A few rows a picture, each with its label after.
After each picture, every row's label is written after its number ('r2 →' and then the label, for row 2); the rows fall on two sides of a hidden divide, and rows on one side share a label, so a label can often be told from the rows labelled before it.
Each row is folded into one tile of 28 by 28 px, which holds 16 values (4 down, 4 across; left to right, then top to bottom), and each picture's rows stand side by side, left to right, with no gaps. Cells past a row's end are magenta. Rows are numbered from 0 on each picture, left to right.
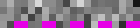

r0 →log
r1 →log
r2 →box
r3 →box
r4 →log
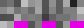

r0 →box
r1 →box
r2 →box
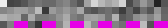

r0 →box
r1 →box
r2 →box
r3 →log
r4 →log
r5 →log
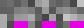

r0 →log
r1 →log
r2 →box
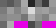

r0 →box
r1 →box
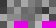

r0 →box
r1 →box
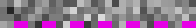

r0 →log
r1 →log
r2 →box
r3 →box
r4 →box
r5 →log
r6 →box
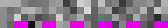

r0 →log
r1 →box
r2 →box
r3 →log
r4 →box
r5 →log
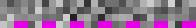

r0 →box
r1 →box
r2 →log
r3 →log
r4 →box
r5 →log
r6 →log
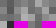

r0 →log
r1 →log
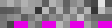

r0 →log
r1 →log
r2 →log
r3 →log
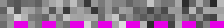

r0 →box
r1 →log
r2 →log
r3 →log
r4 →box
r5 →log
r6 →box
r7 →box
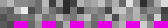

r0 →log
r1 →log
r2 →box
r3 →log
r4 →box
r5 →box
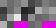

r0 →log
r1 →box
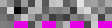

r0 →box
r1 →box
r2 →box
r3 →box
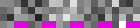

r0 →log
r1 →box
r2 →log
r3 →log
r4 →box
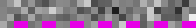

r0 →log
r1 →box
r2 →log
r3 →box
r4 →box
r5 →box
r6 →log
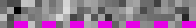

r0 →box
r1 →log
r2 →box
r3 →box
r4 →box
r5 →box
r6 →log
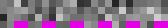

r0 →log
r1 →log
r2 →log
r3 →log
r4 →box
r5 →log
